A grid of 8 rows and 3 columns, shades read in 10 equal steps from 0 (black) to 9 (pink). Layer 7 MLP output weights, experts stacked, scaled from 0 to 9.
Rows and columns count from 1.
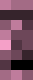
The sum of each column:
44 33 26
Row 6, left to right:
5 4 2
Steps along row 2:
same same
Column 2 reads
6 2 7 4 3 4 0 7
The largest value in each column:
9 7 6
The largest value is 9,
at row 5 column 1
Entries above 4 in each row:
3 0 2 1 1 1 0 3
